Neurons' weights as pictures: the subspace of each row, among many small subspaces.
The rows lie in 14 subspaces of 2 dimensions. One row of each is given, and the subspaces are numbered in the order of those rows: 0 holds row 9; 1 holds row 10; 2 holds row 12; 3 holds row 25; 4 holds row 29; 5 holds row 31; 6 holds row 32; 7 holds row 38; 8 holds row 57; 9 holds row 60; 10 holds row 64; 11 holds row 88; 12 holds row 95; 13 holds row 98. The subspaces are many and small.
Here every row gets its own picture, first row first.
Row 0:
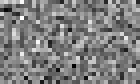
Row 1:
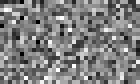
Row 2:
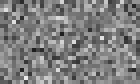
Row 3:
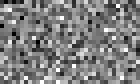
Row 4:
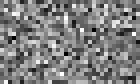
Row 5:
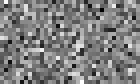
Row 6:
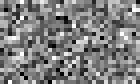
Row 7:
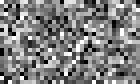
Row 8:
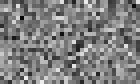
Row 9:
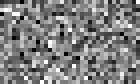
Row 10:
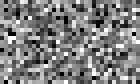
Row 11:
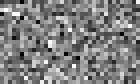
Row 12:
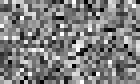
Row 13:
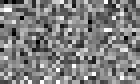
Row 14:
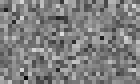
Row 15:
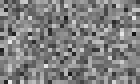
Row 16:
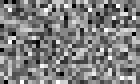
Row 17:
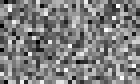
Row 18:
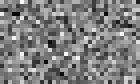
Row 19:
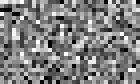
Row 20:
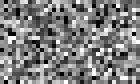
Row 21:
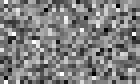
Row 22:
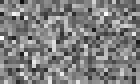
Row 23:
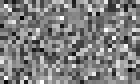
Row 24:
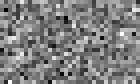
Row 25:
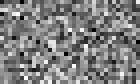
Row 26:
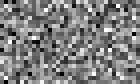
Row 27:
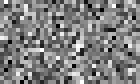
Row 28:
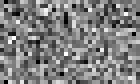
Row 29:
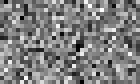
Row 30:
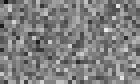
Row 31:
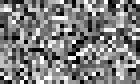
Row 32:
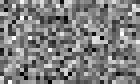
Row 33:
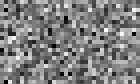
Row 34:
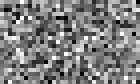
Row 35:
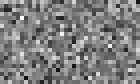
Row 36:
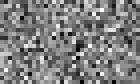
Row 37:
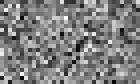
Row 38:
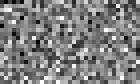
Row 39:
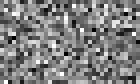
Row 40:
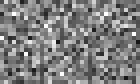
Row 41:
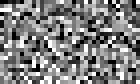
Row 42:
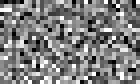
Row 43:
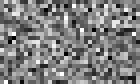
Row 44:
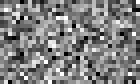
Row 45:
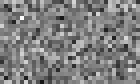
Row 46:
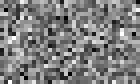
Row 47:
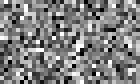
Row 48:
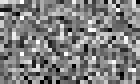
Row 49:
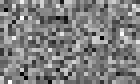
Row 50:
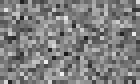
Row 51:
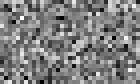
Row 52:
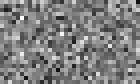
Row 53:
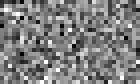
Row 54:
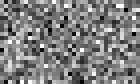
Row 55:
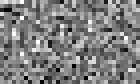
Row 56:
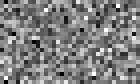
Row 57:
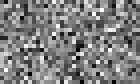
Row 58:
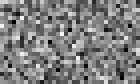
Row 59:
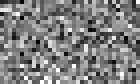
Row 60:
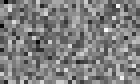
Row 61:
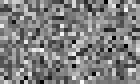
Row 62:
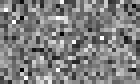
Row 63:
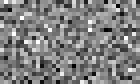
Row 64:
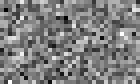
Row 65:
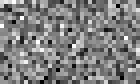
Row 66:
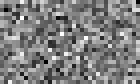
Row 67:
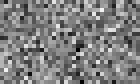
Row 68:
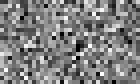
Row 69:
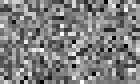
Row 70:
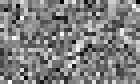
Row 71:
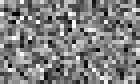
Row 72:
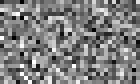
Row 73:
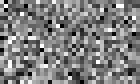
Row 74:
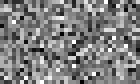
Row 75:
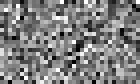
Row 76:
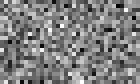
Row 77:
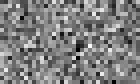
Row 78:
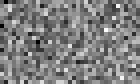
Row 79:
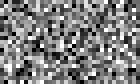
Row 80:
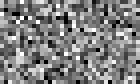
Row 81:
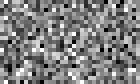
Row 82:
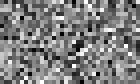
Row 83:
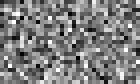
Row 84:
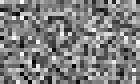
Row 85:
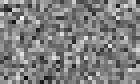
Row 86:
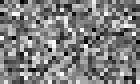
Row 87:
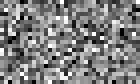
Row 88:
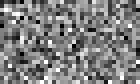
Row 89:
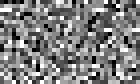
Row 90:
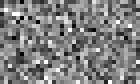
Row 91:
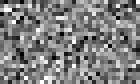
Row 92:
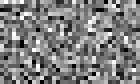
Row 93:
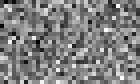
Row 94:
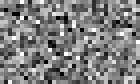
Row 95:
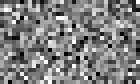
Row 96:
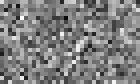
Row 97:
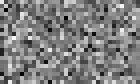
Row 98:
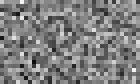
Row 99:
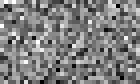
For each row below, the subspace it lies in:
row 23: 10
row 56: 1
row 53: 11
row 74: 5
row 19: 0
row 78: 9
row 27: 4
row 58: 9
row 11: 0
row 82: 2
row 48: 3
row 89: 13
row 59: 3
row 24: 10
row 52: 12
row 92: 13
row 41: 3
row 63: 3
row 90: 11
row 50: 12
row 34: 1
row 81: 6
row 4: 7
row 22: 13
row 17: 9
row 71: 9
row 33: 10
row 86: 3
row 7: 4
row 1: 7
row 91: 1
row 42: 3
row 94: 7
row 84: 13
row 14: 6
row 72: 13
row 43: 7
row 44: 12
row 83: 9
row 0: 0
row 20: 1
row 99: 11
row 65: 11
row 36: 8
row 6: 10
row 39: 7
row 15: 5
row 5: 4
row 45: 10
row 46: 5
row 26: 12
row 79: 6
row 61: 5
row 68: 8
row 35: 12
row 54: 2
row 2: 6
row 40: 13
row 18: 0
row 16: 7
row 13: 0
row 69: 5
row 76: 2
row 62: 6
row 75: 2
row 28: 11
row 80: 11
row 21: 1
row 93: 11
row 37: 4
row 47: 4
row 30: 9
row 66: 12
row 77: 8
